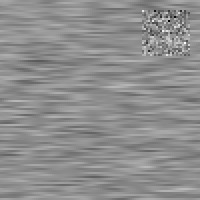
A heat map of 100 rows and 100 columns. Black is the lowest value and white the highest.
An odd patch, rougher than its surroundings, sits in the top right. Values change most from cell to cell in the top right. Streaks run across, left to right. A few values lie far out on both sides of the bulk. There is no overall slope.
